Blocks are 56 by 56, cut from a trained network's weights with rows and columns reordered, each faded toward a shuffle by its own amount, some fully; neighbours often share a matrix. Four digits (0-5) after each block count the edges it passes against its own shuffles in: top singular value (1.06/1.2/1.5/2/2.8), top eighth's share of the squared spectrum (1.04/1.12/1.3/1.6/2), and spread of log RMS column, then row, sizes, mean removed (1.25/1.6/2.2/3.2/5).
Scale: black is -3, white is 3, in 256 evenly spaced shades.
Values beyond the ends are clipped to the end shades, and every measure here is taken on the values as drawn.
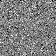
0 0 0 0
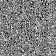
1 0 0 0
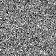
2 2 0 0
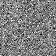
0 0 0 0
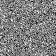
0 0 0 0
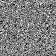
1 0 0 0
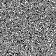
0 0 0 0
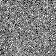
0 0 0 0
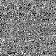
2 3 0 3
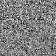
2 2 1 2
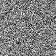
2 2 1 0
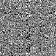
2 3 2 1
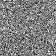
1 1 0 0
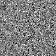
2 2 2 0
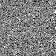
1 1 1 0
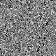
1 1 1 0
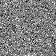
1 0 0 0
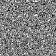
2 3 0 2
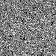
0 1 0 0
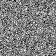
1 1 0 0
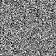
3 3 1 0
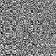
4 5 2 2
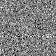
2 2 0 2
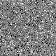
0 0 0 1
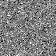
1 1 0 1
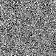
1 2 0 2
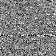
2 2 0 2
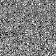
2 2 0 2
